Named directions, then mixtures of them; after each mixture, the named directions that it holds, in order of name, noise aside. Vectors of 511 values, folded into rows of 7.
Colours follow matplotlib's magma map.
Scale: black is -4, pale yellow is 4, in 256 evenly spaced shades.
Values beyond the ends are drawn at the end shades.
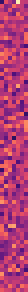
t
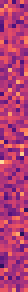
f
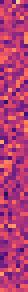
f, t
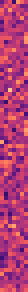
f, t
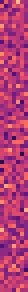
f, t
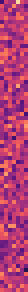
t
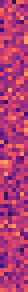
f, t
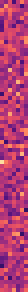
f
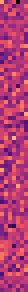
t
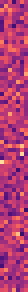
f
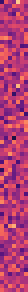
t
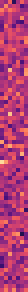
f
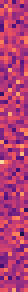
f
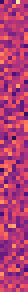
t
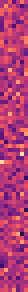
f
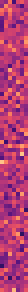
f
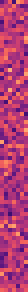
f, t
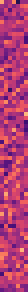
f, t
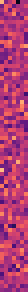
t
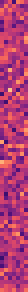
f, t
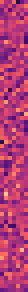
f, t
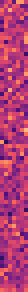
f, t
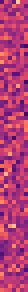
t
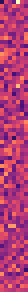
t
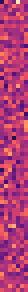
t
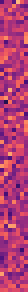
f, t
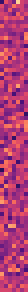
t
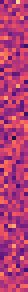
t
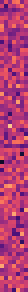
f, t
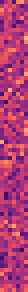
f, t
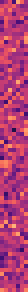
f, t
